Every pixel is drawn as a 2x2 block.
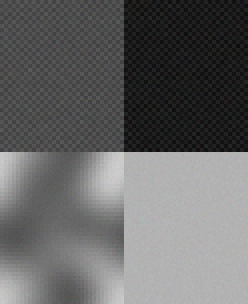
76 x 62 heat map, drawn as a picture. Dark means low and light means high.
The table splits into 2 rows of 2 panels. Panel 1,1: low, checkered, faint in contrast. Panel 1,2: very low, checkered, faint in contrast. Panel 2,1: middling, smooth, strong in contrast. Panel 2,2: high, flat.
